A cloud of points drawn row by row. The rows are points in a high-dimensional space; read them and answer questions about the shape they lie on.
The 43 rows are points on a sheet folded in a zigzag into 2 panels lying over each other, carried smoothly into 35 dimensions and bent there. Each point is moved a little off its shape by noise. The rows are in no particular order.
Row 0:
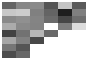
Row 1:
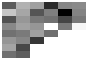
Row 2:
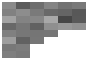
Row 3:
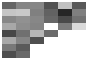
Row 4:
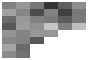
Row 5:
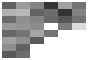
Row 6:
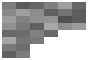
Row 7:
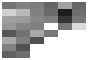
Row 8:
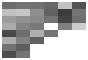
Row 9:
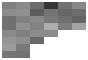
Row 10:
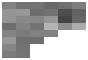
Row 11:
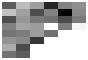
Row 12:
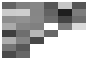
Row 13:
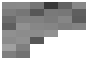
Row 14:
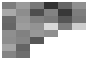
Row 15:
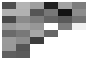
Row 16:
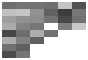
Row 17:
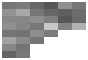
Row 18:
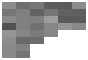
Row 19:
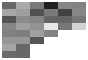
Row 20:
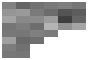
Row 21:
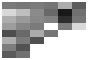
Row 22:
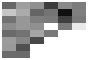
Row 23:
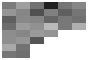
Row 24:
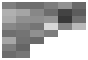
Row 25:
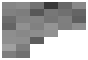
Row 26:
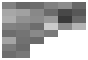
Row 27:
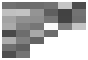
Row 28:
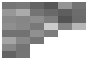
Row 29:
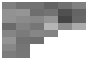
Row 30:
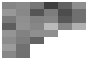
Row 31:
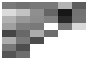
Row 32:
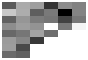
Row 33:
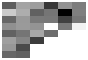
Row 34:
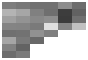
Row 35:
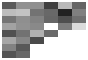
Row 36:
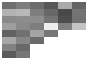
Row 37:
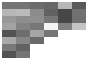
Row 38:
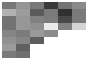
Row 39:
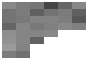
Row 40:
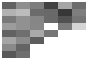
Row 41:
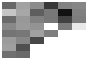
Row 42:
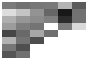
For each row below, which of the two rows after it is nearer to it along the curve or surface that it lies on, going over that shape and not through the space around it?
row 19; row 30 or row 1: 1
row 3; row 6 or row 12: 12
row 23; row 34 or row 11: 11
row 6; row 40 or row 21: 40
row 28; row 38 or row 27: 27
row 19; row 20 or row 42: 42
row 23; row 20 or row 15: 15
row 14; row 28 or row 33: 33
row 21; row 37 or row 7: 7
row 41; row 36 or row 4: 4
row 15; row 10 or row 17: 17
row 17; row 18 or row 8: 8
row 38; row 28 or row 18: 18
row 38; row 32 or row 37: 32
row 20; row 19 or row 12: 12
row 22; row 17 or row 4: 4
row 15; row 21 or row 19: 19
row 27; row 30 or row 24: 24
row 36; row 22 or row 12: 12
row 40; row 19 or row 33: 19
